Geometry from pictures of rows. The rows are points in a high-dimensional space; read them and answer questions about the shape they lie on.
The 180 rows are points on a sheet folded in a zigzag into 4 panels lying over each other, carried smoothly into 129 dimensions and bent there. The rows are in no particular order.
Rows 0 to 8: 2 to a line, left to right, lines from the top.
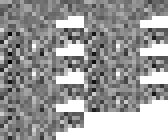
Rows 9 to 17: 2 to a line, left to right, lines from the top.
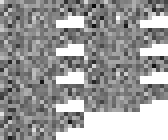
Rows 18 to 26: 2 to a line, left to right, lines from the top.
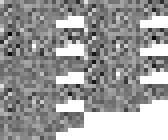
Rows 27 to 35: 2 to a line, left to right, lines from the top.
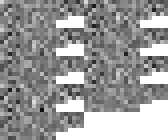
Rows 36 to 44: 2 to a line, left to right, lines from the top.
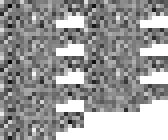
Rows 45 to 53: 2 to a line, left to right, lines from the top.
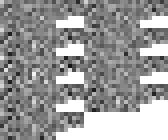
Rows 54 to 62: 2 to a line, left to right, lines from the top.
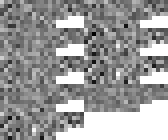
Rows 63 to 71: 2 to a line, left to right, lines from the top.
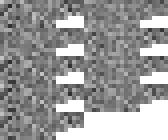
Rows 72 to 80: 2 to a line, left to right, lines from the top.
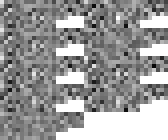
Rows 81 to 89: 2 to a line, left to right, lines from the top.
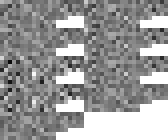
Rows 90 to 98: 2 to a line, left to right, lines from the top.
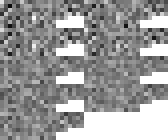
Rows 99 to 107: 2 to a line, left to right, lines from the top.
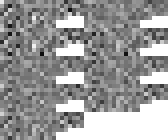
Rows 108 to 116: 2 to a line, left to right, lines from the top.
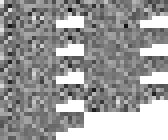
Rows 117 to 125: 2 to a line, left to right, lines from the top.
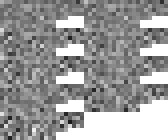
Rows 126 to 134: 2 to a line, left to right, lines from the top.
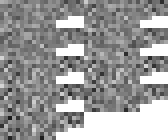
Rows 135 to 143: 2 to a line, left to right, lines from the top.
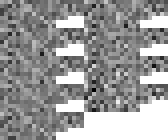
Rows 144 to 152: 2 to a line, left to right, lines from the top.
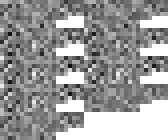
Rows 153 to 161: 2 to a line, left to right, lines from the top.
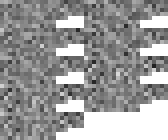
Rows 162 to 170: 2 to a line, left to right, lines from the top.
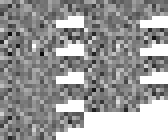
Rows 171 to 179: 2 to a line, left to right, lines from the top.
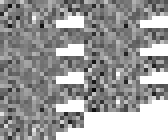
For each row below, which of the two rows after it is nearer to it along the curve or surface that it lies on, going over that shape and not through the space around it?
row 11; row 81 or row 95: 95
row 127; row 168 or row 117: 117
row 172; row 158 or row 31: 31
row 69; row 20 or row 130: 20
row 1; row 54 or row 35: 35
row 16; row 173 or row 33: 173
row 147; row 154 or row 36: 36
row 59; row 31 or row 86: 31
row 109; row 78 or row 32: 78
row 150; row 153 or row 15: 153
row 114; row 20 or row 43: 43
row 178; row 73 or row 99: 73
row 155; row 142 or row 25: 25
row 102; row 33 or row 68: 33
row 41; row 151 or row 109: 109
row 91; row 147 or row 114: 147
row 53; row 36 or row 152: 36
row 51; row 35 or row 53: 35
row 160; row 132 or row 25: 132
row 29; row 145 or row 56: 145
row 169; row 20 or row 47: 20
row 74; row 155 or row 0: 155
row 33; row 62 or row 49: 62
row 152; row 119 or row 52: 52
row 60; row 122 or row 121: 122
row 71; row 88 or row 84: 88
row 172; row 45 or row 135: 135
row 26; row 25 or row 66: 25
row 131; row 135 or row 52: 52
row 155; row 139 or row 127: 127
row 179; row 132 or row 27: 27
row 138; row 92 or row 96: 96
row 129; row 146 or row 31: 31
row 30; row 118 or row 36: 36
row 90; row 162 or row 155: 162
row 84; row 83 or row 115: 83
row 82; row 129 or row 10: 129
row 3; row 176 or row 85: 176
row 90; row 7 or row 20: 20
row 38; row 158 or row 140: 140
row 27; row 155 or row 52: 155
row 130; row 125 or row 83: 125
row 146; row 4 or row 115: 4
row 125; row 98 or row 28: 98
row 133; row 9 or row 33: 33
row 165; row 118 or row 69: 118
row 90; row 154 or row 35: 35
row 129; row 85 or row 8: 8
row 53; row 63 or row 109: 109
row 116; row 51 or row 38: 51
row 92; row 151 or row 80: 151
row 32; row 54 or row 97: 97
